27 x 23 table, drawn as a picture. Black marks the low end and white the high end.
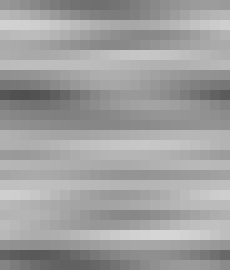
The ninth with the lowest average is the middle left. Streaks run across, left to right. No overall slope runs across the table.
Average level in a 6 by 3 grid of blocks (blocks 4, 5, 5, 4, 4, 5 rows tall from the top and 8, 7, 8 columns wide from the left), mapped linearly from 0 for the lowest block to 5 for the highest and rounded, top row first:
413 / 343 / 022 / 444 / 535 / 123
